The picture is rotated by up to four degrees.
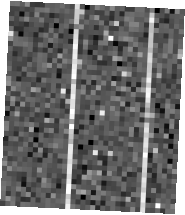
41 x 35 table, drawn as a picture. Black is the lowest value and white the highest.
Columns 14 and 29 stand out from the rest. No overall slope runs across the table. Most values sit low, with a long tail of high ones. On average the colour sits 40% of the way up the scale.
